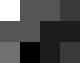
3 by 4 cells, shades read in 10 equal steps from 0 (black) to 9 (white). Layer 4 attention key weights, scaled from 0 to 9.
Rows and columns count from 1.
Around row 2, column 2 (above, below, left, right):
3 0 3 1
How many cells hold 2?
2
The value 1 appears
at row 2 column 3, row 2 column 4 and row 3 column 3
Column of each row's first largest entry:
1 1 1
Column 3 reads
3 1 1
